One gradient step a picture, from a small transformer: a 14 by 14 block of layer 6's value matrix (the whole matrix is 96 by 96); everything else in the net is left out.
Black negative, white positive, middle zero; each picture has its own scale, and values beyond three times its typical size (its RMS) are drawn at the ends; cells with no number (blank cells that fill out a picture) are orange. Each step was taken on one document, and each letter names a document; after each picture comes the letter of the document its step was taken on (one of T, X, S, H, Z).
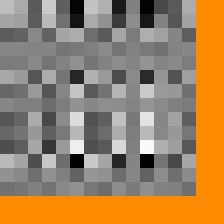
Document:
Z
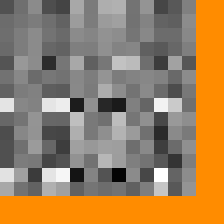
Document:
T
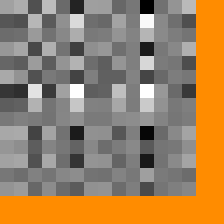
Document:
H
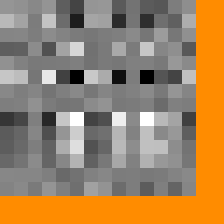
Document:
Z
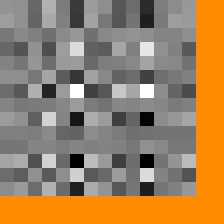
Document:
H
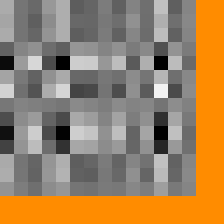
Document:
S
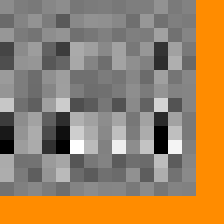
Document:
S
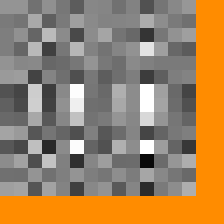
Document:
H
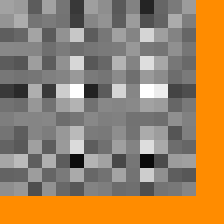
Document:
H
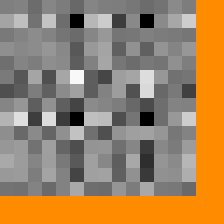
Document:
H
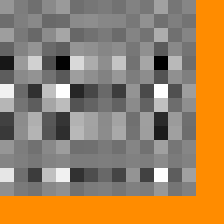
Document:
S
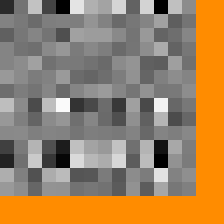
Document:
T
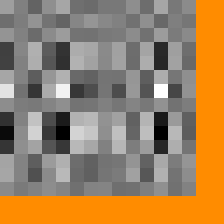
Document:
S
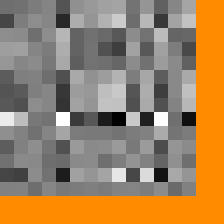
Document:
T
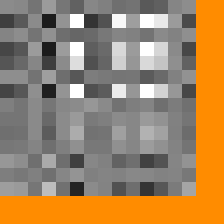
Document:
Z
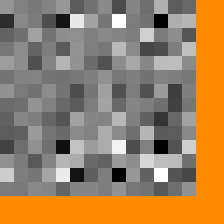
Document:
T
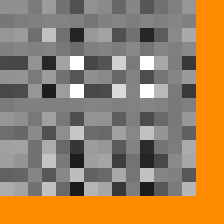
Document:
Z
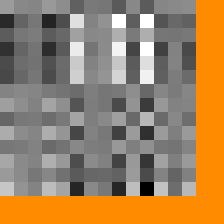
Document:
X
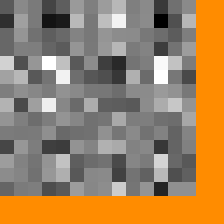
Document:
T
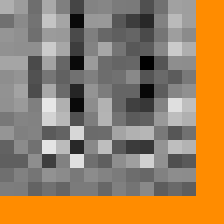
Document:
H
